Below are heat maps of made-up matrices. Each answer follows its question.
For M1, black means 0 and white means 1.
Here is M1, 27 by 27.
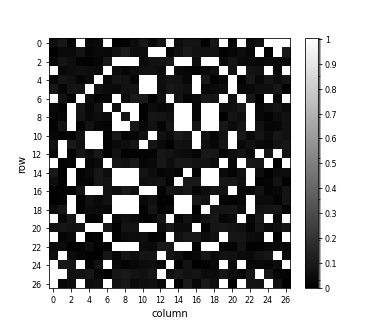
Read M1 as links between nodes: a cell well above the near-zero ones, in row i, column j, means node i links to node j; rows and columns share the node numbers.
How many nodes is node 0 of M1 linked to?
8
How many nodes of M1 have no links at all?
0
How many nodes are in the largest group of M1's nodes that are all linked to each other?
8
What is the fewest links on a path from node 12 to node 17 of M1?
5
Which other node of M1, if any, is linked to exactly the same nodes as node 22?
node 2
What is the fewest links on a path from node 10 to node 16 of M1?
1
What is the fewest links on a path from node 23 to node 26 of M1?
3
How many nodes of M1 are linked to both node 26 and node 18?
0
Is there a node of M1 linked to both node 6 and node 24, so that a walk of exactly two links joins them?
yes
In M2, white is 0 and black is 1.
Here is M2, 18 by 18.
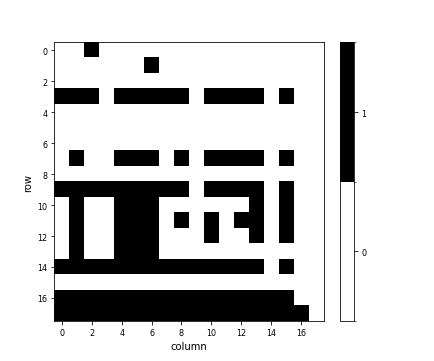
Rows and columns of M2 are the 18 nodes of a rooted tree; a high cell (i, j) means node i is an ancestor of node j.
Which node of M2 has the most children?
13
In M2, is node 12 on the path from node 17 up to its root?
no
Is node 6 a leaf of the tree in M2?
yes
